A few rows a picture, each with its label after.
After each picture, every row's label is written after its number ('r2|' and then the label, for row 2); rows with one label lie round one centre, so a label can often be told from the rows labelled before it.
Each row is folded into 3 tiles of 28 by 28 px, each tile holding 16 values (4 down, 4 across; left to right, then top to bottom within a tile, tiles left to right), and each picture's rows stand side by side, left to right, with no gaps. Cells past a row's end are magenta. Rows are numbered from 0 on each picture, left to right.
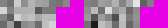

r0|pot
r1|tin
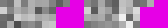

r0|pot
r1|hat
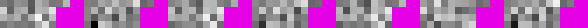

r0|hat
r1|tin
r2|hat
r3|tin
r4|hat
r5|pot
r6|tin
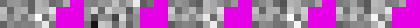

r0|hat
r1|tin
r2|hat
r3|hat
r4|hat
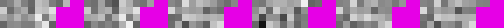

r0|hat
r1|hat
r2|pot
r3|tin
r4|pot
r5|pot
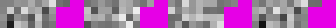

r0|tin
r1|hat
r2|pot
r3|tin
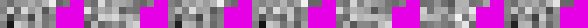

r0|tin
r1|pot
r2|tin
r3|tin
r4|pot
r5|hat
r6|tin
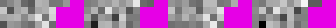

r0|hat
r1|tin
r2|hat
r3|tin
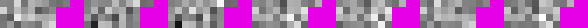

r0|pot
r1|tin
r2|tin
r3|hat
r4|hat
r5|pot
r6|hat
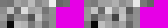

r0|tin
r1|tin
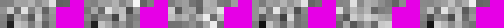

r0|tin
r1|tin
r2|hat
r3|tin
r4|pot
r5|tin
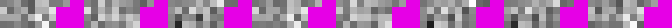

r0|hat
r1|pot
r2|tin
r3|hat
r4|pot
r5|tin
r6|tin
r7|hat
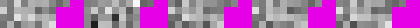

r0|pot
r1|tin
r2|pot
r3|pot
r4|pot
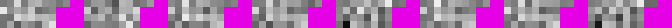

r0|pot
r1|hat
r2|pot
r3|pot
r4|tin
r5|pot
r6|pot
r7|tin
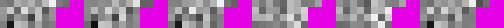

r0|tin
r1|tin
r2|tin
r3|hat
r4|hat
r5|tin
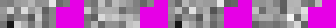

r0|tin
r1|pot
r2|tin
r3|hat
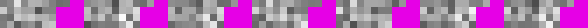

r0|pot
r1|hat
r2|hat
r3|pot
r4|pot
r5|hat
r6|hat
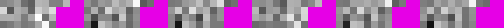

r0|hat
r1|tin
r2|tin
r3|hat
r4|tin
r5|tin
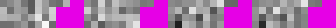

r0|hat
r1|pot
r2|tin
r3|tin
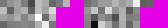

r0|hat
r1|tin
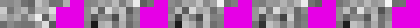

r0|hat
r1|tin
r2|tin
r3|tin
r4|tin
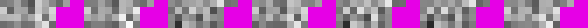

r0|hat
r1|hat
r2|tin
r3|hat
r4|tin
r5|tin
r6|hat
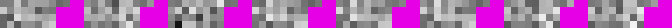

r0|pot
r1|hat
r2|tin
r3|pot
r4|pot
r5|pot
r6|hat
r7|hat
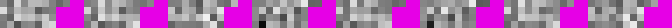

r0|pot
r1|pot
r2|hat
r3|tin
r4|pot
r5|tin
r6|pot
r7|hat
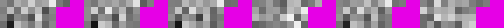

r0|tin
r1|tin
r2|tin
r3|hat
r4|tin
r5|pot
